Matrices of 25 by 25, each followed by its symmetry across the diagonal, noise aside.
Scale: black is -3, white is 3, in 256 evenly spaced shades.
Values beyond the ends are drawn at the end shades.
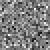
symmetric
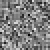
antisymmetric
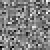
antisymmetric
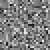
antisymmetric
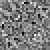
symmetric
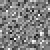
symmetric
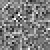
symmetric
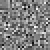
antisymmetric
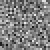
antisymmetric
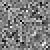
symmetric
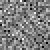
symmetric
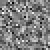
antisymmetric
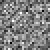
symmetric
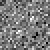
symmetric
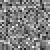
antisymmetric
